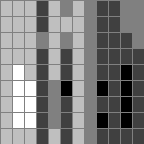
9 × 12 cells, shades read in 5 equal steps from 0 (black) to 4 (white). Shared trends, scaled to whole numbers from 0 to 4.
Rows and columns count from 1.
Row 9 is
3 3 3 1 3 1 3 2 1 1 1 1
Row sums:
26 27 26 23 23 21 23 22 23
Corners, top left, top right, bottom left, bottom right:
3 2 3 1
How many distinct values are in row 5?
5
